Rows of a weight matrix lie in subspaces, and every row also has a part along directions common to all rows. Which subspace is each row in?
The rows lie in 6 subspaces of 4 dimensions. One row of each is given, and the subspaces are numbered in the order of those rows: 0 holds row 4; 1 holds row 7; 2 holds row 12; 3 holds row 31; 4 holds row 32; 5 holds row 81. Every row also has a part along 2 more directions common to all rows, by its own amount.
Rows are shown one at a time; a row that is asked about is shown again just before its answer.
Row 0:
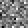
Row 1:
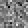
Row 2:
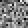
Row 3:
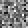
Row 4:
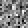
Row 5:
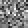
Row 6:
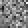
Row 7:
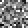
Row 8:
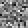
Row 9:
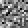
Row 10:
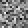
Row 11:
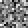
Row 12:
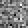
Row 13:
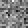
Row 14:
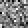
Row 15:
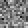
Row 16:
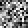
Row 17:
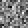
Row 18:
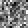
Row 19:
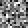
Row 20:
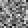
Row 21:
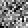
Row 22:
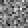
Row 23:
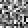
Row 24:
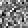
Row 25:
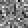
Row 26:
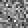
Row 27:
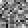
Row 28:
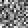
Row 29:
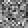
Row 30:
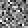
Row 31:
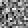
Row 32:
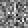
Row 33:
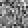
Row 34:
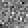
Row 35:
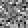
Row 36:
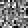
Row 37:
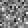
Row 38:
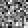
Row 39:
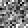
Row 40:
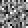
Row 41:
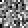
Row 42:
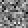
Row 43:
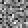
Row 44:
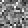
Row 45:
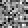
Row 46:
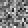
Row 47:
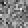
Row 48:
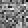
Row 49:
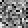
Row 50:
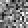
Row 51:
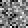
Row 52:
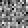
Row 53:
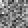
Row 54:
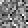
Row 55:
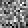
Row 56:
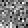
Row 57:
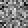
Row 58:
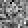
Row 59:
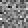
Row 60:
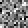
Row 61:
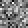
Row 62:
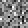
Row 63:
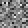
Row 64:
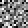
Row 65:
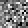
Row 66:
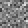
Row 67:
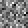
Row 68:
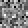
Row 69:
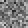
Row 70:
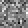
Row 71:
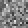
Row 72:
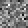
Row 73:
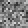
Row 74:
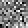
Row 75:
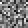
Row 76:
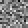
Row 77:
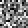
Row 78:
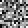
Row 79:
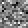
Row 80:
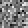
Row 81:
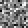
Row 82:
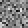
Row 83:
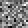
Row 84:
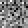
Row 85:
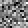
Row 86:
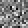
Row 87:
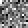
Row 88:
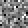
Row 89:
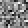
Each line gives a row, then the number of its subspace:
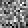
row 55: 2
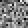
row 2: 5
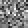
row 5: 4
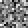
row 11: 4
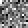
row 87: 3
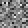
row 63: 5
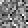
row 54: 3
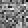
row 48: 0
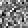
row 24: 5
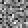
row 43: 3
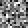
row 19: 1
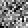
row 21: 2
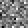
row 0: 0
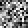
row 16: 5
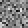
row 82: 1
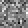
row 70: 1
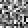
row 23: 5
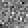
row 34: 2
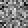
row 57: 4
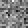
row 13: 2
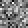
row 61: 2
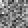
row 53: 3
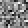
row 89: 1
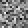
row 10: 0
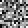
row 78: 5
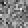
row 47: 3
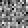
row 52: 5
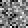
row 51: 2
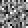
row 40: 5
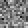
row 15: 3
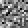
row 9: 3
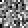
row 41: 1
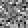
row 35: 2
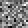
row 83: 5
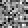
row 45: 2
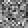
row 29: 1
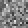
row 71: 3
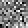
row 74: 2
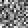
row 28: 4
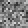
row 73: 1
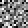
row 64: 4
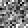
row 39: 2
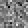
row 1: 3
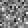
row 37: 4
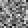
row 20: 3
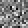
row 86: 0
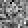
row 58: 2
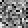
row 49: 1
